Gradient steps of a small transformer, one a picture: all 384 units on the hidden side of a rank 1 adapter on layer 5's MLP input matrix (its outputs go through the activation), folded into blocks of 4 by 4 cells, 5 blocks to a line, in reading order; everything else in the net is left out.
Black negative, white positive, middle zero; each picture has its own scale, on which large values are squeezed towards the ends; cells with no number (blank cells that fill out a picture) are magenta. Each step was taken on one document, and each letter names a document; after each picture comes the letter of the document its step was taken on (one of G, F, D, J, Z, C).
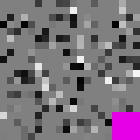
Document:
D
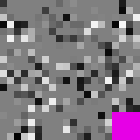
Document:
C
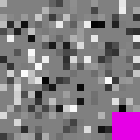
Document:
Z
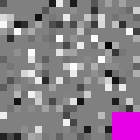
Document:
Z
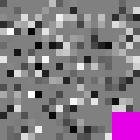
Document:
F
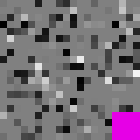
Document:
D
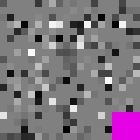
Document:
Z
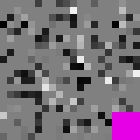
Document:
D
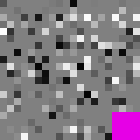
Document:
F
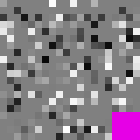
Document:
F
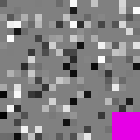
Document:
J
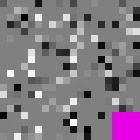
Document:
J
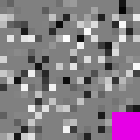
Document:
C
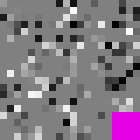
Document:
J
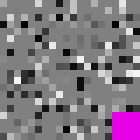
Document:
D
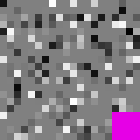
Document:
F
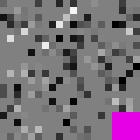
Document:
J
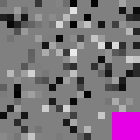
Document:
J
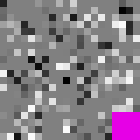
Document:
C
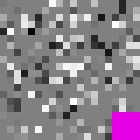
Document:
F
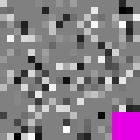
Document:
C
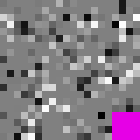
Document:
C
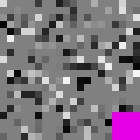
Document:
D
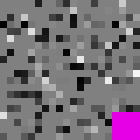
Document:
D
